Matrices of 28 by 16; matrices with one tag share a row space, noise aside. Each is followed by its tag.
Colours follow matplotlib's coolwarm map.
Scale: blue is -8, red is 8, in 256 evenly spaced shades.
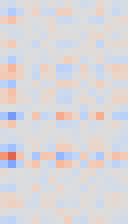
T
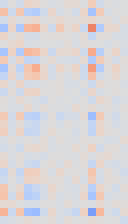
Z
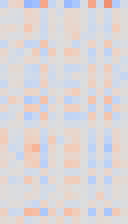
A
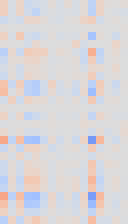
Z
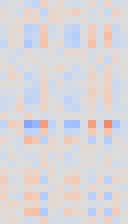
A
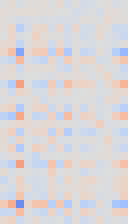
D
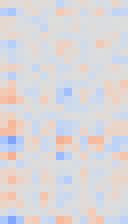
T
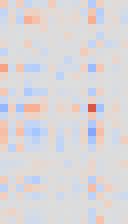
Z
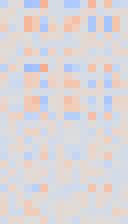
A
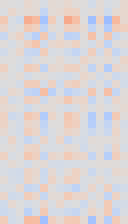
A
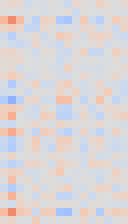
T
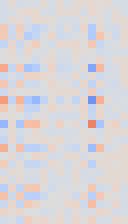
Z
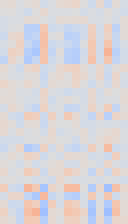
A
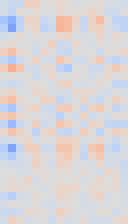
T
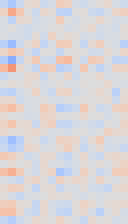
T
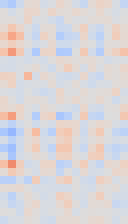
T
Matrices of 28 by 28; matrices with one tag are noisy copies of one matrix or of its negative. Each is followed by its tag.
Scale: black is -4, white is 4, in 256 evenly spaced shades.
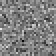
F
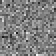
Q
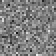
Q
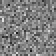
Q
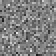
Q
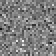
F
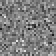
F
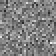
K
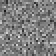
K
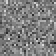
K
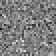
F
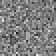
Q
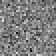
Q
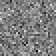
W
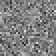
W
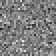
F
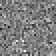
F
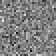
Q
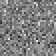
K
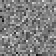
Q
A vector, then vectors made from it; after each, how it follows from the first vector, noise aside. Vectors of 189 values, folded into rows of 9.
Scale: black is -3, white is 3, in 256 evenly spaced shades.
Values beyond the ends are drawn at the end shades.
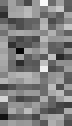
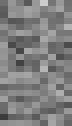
shrunk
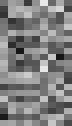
copied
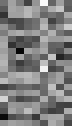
copied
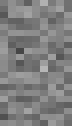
shrunk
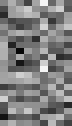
copied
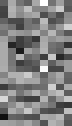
copied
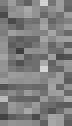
shrunk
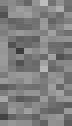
shrunk
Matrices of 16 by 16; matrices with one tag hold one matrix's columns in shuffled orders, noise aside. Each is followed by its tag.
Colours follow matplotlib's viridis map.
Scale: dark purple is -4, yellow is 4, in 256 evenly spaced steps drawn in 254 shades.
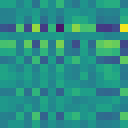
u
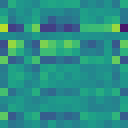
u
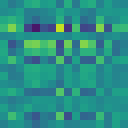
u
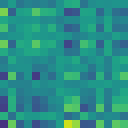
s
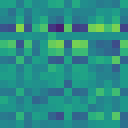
u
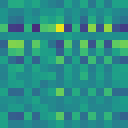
u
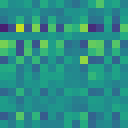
u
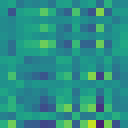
s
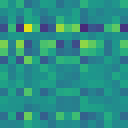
u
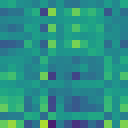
s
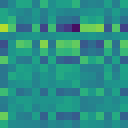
u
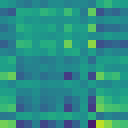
s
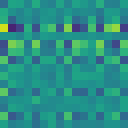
u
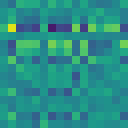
u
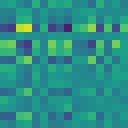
u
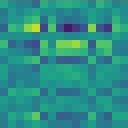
u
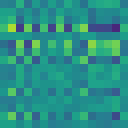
u
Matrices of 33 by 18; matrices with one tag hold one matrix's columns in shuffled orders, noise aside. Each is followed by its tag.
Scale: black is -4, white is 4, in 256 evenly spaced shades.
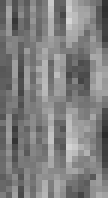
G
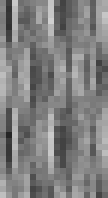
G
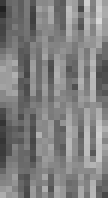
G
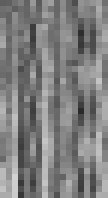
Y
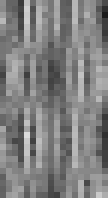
G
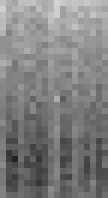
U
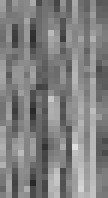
Y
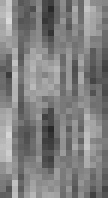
G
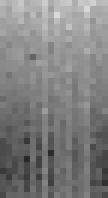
U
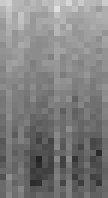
U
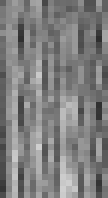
Y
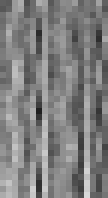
Y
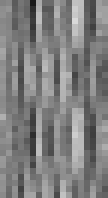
G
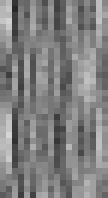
G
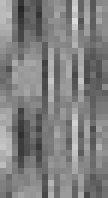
G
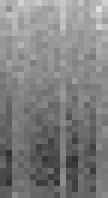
U
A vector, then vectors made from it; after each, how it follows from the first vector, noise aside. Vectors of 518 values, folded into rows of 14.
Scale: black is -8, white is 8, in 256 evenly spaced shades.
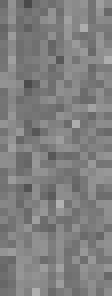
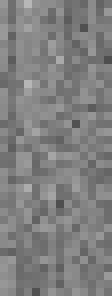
negated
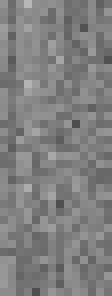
negated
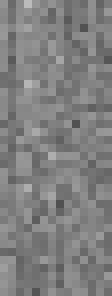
negated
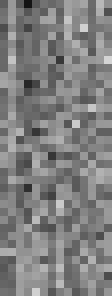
scaled up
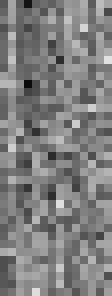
scaled up
